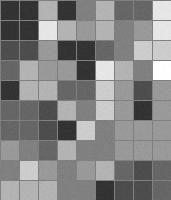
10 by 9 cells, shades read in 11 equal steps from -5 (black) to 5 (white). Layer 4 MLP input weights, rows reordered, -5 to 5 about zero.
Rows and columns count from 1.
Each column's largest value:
2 3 4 2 3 4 2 3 5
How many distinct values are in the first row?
5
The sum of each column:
-11 -1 8 -3 -2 12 2 -4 18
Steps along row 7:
same down down up down up same same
